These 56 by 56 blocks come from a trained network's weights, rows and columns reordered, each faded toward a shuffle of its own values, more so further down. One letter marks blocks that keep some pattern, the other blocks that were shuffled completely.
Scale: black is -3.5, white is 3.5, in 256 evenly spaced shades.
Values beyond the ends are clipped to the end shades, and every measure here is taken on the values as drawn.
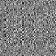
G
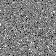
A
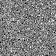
A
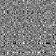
G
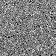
A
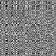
G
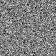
A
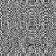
G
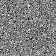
A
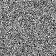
A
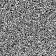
A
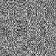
G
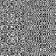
G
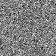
A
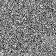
A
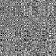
G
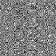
G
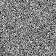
A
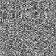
G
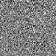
G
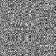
G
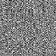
G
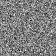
A
